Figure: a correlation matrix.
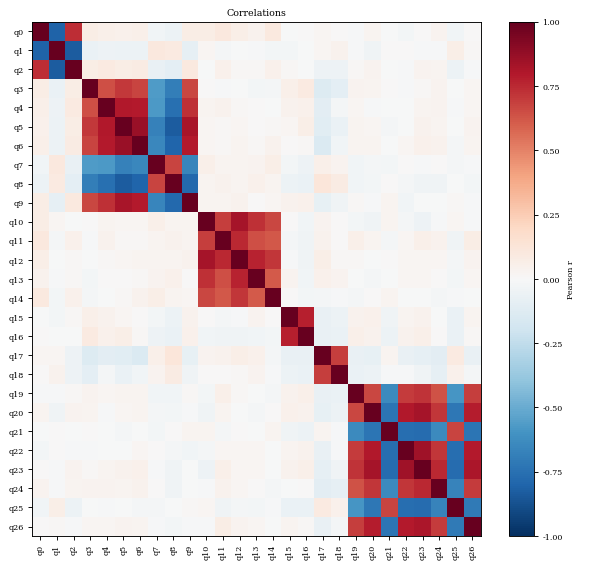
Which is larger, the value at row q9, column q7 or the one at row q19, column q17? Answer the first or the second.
the second
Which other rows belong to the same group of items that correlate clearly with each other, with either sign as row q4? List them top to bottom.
q3, q5, q6, q7, q8, q9
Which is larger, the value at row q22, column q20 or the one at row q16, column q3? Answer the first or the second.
the first
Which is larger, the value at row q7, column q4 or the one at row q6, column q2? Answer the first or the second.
the second
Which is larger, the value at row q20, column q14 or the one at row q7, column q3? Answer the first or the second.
the first
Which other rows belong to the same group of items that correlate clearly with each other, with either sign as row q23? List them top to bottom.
q19, q20, q21, q22, q24, q25, q26
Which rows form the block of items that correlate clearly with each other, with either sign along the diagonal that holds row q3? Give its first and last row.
q3 to q9
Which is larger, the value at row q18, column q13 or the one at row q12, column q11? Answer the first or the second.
the second
